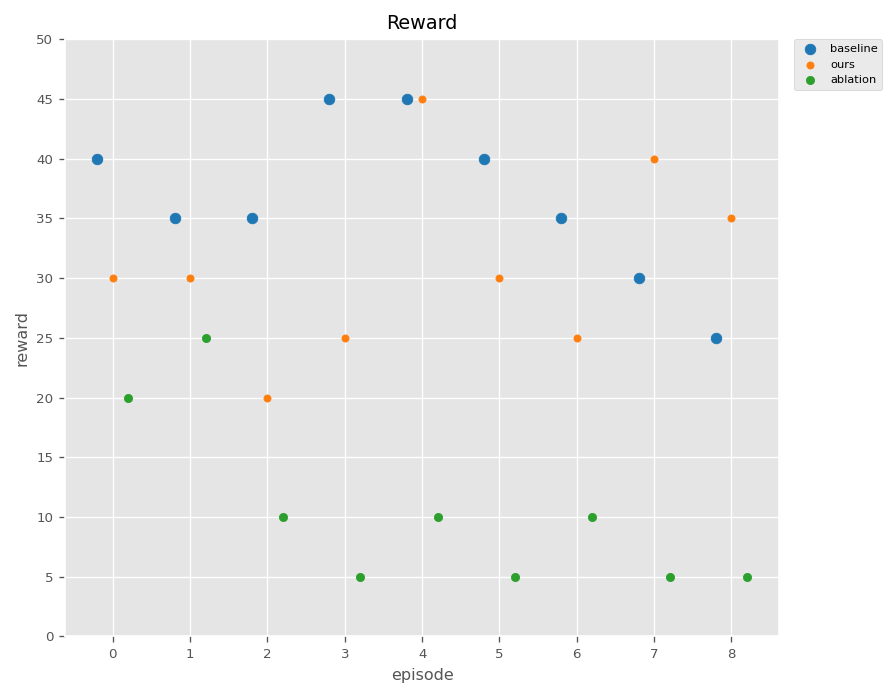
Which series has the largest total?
baseline
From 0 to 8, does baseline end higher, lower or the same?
lower
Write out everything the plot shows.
Title: Reward
x-axis: episode, ticks 0 1 2 3 4 5 6 7 8
y-axis: reward, ticks 0 5 10 15 20 25 30 35 40 45 50
Legend: baseline, ours, ablation
Values:
baseline: 40 35 35 45 45 40 35 30 25
ours: 30 30 20 25 45 30 25 40 35
ablation: 20 25 10 5 10 5 10 5 5
